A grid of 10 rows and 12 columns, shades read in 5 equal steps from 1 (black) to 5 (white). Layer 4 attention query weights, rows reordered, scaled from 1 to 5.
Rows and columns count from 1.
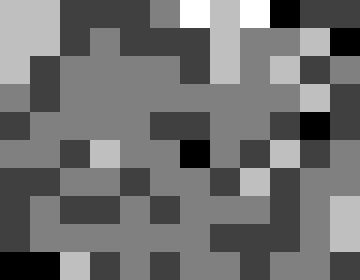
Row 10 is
1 1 4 2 3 2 3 3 2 3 3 2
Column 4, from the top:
2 3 3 3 3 4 3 2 3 2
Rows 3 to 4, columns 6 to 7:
3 2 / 3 3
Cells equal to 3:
55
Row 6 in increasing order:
1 2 2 2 3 3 3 3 3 3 4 4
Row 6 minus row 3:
-1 1 -1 1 0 0 -1 -1 -1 0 0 0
